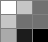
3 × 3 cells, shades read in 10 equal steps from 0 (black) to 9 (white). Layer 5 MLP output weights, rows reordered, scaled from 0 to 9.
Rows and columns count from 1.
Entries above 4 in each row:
2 1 1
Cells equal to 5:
0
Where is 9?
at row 1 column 1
